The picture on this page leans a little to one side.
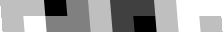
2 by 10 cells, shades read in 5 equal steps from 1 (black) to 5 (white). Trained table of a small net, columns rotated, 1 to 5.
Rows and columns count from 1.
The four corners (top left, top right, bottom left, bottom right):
4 5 4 4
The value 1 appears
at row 1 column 3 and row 2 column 7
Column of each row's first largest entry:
9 2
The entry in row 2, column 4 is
3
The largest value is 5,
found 4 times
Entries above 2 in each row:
7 8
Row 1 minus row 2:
0 -1 -2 0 0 0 1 0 0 1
